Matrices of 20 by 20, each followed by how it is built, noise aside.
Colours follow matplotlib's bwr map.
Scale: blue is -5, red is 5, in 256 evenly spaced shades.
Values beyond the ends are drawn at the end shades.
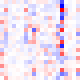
uneven columns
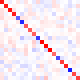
diagonal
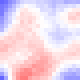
smooth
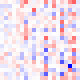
uneven columns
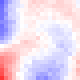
smooth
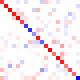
diagonal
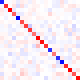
diagonal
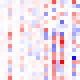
uneven columns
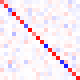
diagonal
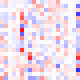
uneven columns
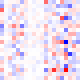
uneven columns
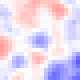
smooth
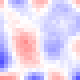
smooth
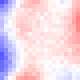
smooth
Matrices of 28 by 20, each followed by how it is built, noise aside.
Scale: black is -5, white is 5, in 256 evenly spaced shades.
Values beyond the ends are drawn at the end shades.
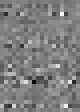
uneven rows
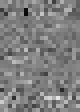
uneven rows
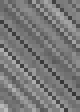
Toeplitz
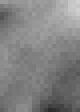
smooth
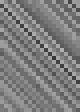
Toeplitz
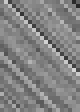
Toeplitz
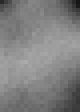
smooth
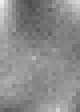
smooth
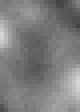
smooth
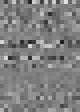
uneven rows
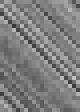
Toeplitz
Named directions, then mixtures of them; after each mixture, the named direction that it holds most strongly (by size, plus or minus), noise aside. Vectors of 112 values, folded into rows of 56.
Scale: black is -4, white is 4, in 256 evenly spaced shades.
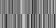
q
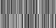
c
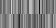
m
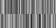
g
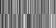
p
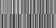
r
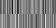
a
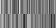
p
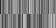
p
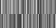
c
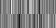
m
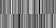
m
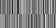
a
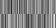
g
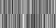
q
